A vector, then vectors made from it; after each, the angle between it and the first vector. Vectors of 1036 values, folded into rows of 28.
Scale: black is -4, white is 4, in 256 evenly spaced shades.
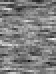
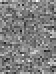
partly opposed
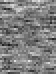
nearly opposite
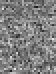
partly aligned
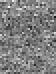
partly opposed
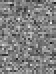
partly aligned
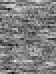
nearly opposite
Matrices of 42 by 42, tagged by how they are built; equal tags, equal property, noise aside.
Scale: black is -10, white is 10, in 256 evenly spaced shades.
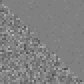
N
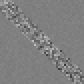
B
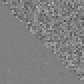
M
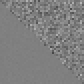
M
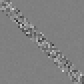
B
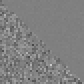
N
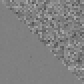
M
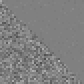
N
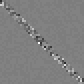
B
